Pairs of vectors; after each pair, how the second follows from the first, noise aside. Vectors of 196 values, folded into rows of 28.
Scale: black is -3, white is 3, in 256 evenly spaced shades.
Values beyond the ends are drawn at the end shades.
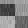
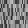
shuffled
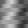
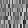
sign-scrambled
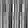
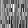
sign-scrambled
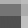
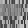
sign-scrambled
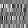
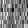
shuffled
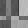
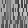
sign-scrambled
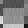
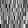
shuffled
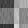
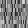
shuffled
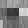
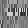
sign-scrambled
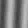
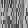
sign-scrambled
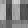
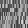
shuffled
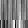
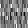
shuffled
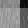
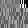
sign-scrambled
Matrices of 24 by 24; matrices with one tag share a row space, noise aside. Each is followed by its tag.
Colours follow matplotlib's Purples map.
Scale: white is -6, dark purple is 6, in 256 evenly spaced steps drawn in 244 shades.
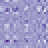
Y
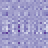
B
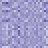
B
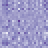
B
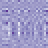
B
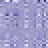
Y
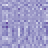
B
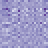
B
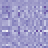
B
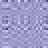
B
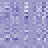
Y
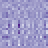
B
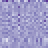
B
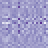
B
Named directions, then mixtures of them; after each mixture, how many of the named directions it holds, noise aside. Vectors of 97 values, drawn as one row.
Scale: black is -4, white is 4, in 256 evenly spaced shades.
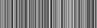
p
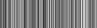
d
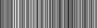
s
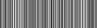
three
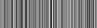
one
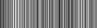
two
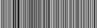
two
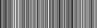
two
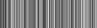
one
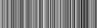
one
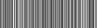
three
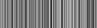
one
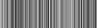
three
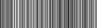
one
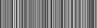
three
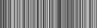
three
